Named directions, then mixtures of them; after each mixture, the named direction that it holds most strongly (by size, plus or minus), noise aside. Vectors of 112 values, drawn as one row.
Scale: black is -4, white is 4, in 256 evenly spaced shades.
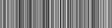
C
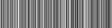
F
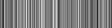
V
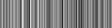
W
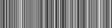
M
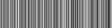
F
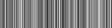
M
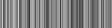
F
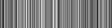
V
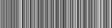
M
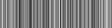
C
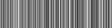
F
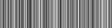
C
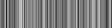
M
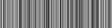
C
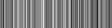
V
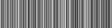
F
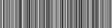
W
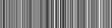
M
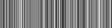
M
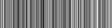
F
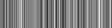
M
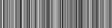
W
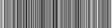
V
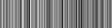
W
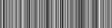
W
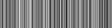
C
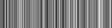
M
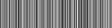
F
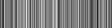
V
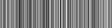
C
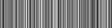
V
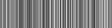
C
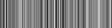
M
